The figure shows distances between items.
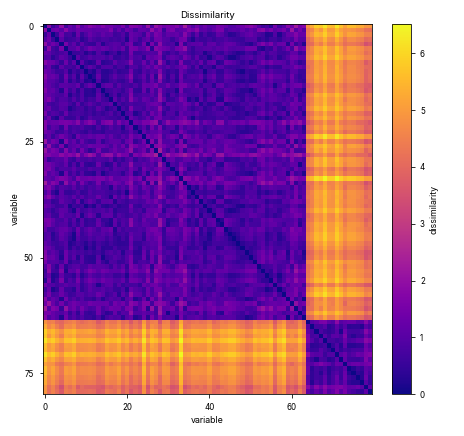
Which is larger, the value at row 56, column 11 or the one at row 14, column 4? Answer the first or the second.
the first
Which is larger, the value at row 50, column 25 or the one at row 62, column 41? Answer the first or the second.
the second
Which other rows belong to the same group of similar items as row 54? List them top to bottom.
0, 1, 2, 3, 4, 5, 6, 7, 8, 9, 10, 11, 12, 13, 14, 15, 16, 17, 18, 19, 20, 21, 22, 23, 24, 25, 26, 27, 28, 29, 30, 31, 32, 33, 34, 35, 36, 37, 38, 39, 40, 41, 42, 43, 44, 45, 46, 47, 48, 49, 50, 51, 52, 53, 55, 56, 57, 58, 59, 60, 61, 62, 63
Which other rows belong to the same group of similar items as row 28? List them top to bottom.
0, 1, 2, 3, 4, 5, 6, 7, 8, 9, 10, 11, 12, 13, 14, 15, 16, 17, 18, 19, 20, 21, 22, 23, 24, 25, 26, 27, 29, 30, 31, 32, 33, 34, 35, 36, 37, 38, 39, 40, 41, 42, 43, 44, 45, 46, 47, 48, 49, 50, 51, 52, 53, 54, 55, 56, 57, 58, 59, 60, 61, 62, 63
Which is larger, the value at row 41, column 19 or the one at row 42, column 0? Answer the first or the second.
the second
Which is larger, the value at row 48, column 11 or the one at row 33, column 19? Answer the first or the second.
the second
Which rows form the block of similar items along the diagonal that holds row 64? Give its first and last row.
64 to 79
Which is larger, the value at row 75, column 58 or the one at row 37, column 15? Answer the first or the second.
the first
